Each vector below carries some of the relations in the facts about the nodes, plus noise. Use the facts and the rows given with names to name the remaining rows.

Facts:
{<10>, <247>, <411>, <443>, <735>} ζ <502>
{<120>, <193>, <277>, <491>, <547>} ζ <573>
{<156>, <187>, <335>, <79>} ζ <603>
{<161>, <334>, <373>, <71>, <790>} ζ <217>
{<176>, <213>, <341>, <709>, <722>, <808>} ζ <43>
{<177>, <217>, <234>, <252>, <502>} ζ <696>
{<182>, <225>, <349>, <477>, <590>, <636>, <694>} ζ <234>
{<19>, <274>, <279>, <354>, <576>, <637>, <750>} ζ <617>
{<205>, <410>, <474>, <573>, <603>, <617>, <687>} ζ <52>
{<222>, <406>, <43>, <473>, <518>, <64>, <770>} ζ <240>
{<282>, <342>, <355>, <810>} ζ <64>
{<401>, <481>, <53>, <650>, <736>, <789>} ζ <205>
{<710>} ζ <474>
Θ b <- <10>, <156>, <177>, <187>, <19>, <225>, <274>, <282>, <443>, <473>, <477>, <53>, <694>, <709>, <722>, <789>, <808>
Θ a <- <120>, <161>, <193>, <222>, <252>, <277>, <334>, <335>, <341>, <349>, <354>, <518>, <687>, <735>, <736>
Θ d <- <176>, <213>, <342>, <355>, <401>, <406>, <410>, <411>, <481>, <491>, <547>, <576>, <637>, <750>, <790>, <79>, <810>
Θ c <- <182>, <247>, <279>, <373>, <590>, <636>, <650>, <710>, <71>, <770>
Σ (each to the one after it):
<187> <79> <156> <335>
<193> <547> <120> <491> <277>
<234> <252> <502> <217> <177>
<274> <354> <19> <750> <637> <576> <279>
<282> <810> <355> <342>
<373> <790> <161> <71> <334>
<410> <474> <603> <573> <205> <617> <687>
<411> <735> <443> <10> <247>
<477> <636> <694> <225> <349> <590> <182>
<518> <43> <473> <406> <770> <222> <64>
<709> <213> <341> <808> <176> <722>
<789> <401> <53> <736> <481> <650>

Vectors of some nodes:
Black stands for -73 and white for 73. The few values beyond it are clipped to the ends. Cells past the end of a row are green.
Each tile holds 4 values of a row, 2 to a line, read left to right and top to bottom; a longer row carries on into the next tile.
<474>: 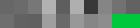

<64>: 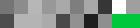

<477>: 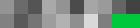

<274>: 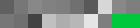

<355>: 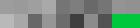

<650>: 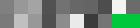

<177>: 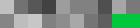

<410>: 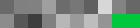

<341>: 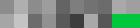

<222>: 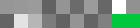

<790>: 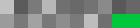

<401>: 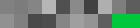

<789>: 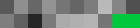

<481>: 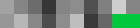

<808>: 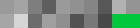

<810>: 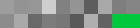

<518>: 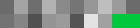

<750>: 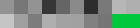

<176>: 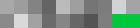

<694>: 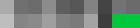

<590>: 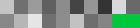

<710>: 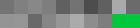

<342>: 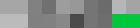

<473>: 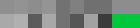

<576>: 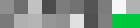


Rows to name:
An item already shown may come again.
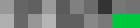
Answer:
<502>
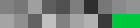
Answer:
<19>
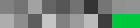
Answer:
<19>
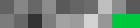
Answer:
<193>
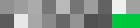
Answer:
<722>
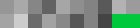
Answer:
<808>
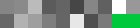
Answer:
<687>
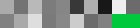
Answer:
<182>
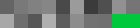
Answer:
<603>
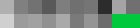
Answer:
<71>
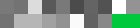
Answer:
<279>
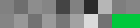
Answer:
<354>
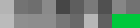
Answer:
<161>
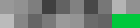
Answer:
<491>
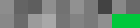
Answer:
<696>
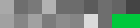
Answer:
<636>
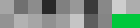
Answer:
<637>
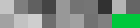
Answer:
<247>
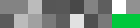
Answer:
<687>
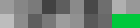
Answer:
<491>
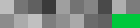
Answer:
<177>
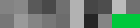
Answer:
<205>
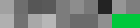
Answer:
<217>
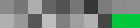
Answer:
<19>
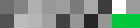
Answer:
<64>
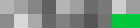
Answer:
<176>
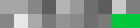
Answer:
<770>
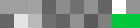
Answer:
<222>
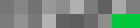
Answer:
<240>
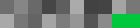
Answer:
<573>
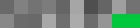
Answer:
<52>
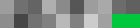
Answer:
<411>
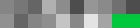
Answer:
<373>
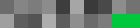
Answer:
<603>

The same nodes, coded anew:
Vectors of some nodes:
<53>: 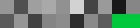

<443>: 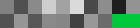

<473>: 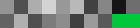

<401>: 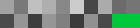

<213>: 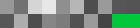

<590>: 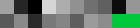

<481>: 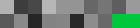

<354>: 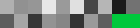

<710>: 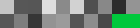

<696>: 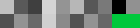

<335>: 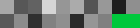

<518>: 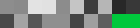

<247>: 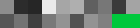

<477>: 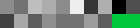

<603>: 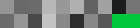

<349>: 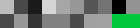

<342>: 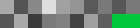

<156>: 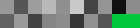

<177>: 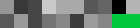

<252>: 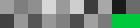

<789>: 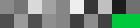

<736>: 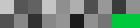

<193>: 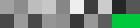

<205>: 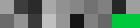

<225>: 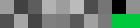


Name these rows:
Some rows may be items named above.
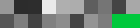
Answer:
<247>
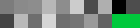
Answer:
<234>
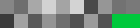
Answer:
<790>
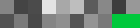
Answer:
<71>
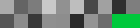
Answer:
<120>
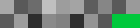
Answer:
<491>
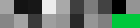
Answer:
<64>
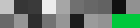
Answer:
<222>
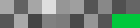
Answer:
<355>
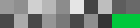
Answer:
<410>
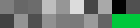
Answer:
<636>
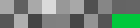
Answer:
<355>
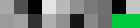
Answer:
<617>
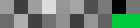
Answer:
<808>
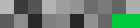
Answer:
<481>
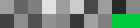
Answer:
<161>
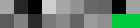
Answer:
<590>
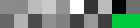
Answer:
<274>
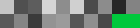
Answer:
<710>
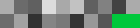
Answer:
<750>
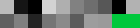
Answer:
<182>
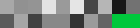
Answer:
<354>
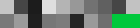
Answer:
<576>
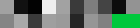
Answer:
<64>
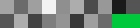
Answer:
<341>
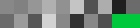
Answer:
<474>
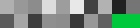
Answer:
<354>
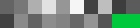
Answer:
<373>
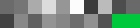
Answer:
<373>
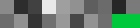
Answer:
<770>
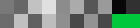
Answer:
<43>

